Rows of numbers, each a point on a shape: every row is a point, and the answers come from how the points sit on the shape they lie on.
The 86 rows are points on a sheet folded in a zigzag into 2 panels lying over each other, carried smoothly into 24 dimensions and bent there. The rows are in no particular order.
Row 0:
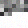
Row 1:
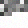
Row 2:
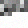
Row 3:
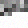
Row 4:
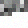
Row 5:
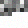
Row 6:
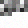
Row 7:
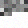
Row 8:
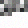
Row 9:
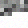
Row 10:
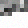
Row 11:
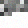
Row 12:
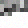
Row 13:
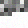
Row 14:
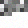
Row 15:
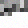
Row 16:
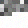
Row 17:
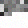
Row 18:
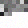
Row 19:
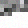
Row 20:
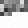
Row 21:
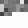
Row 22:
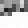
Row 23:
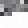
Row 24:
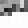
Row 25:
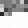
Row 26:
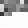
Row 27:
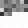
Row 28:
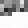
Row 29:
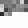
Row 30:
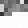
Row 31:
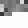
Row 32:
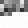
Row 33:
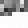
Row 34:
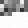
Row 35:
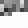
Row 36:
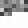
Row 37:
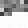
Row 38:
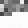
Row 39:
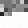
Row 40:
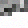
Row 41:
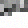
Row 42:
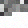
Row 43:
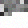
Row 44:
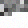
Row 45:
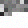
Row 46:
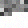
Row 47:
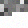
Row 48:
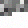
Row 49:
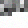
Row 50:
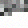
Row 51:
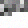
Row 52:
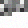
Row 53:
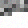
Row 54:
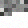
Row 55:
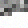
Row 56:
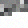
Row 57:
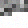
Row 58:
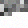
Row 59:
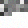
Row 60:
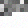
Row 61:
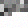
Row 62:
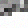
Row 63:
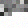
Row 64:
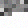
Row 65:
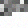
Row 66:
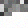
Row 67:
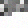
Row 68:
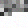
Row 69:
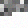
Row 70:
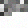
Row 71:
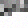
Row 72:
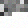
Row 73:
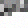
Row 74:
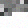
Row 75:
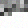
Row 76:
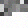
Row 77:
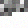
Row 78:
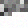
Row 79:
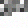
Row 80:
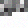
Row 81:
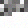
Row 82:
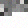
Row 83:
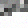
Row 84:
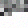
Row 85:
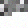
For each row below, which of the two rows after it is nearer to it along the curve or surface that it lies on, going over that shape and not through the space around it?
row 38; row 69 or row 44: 69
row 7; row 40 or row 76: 76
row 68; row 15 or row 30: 15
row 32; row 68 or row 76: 68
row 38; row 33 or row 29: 33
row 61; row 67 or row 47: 67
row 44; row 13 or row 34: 34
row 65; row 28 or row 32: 28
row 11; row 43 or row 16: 43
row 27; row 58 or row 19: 19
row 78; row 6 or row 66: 6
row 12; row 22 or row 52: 22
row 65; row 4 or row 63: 4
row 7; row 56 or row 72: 56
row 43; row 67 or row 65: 67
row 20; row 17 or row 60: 17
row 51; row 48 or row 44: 44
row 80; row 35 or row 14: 35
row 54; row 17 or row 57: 57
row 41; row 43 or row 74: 43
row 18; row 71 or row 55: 71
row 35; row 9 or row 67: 67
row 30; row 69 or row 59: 69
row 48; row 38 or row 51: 38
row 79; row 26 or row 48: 26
